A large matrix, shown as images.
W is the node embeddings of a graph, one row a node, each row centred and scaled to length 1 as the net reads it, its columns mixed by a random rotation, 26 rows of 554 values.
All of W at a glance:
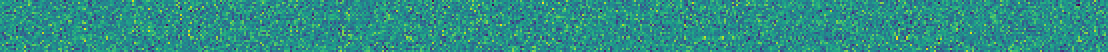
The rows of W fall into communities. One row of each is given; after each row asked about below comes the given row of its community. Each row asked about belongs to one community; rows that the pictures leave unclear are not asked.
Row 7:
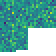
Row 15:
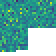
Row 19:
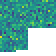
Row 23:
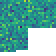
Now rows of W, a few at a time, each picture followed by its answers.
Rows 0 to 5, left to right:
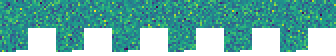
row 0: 15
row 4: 19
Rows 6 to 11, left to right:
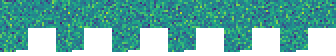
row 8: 19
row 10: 7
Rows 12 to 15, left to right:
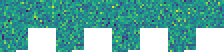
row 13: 15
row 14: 15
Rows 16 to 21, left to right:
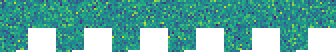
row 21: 7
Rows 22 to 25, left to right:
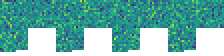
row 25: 23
